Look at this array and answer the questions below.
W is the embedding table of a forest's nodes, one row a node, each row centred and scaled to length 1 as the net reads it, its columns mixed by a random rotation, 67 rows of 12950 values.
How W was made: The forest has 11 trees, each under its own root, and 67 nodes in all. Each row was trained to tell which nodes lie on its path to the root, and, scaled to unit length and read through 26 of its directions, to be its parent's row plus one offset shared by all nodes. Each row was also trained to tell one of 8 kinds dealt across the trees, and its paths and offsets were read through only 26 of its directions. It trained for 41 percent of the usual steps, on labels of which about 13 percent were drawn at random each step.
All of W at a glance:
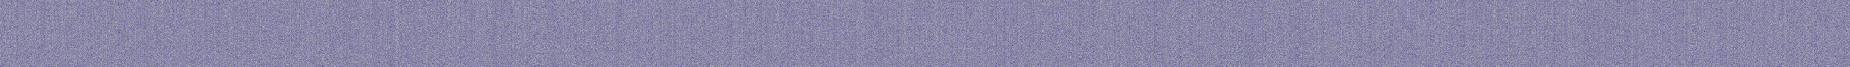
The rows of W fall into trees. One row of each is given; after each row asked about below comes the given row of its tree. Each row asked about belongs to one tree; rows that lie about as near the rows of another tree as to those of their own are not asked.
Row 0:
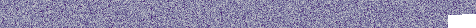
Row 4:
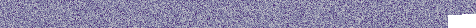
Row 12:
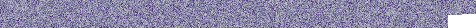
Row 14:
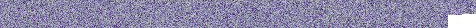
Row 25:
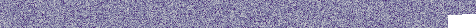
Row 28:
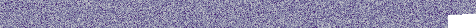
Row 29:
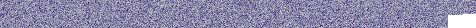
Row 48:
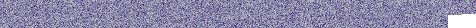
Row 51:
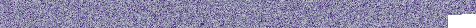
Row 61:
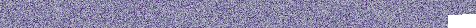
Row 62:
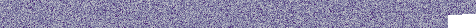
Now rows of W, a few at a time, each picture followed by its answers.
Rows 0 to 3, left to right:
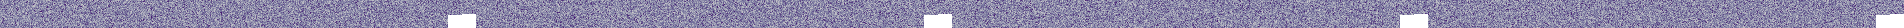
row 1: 14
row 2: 25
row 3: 25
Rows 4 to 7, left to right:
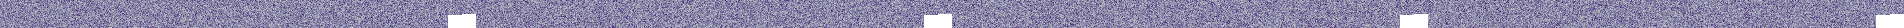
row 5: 29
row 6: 25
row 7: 12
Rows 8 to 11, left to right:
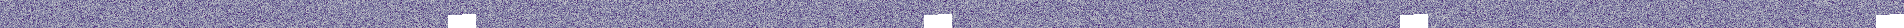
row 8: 14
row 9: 28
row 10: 51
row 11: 48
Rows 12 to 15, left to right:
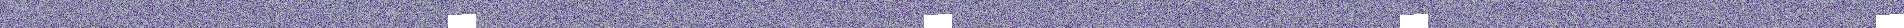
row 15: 51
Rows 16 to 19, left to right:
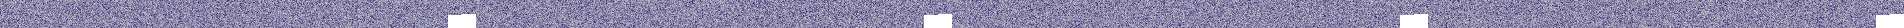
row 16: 51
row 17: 62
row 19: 51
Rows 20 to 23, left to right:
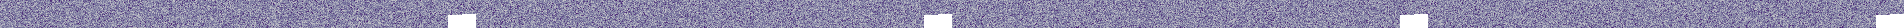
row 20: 4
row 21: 12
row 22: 12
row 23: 62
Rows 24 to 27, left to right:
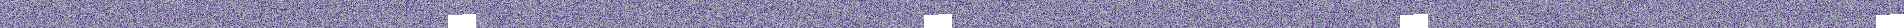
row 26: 0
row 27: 0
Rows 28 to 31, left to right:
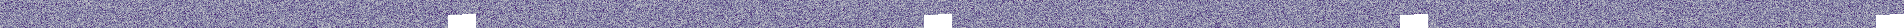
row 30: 4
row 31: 25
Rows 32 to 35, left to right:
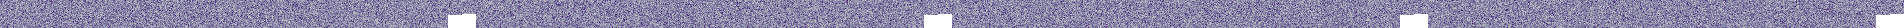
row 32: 29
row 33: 12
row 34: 14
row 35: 25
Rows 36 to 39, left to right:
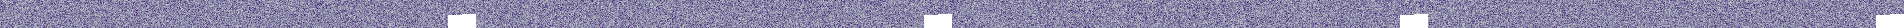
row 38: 29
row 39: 12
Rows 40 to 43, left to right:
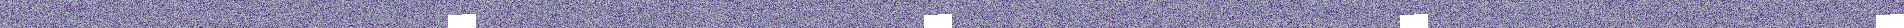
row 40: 25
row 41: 12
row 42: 0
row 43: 4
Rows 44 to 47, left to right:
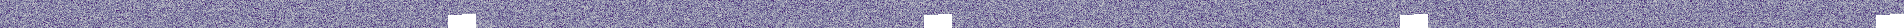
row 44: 29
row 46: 25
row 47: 28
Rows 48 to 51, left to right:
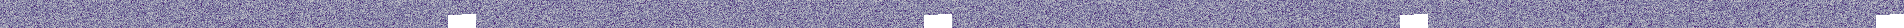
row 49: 12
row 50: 62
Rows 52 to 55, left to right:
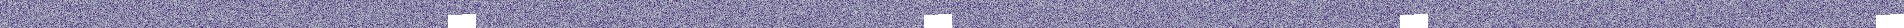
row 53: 61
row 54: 28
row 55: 62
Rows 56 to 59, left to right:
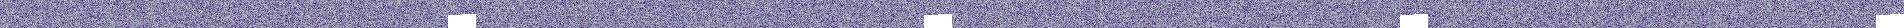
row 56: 48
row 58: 51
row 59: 29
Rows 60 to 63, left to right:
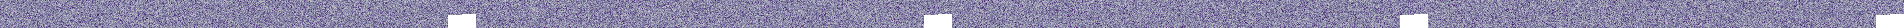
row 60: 14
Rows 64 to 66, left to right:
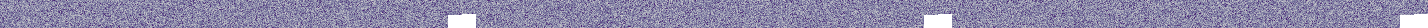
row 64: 0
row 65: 61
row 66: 4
